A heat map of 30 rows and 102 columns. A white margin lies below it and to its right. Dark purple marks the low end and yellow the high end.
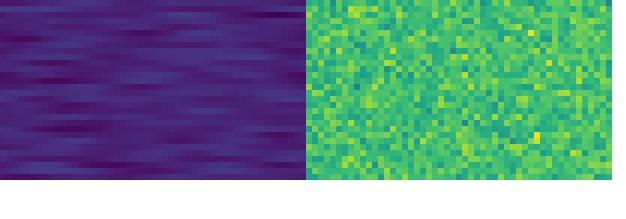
It is made of 1 by 2 panels. Panel 1,1: very low, streaked across, faint in contrast. Panel 1,2: high, fine-grained.
